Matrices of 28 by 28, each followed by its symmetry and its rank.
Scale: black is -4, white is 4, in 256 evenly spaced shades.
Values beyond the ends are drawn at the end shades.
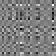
neither, rank two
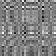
neither, rank two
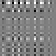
neither, rank one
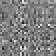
neither, rank five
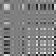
symmetric, rank one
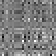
neither, rank three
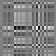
neither, rank one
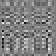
neither, rank two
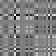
symmetric, rank one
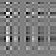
neither, rank one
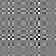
symmetric, rank one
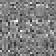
neither, rank five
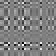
neither, rank one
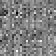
neither, rank five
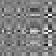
neither, rank two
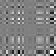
symmetric, rank one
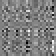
neither, rank three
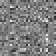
neither, rank five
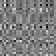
neither, rank three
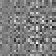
neither, rank three
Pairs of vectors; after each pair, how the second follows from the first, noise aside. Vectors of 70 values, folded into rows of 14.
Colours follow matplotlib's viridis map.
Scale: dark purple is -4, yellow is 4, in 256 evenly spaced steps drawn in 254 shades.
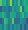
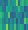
wrapped around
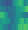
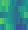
reversed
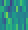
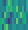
wrapped around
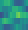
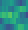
reversed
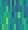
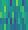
wrapped around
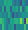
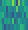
wrapped around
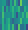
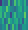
reversed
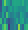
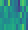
reversed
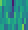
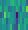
wrapped around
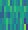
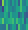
reversed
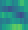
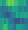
reversed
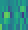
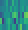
wrapped around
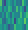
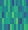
wrapped around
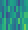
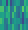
wrapped around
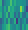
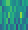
wrapped around
